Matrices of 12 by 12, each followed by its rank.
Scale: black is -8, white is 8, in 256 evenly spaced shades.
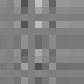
one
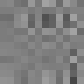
two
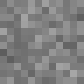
full rank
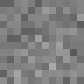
full rank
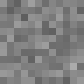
full rank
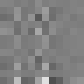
two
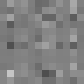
two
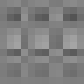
one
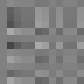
one
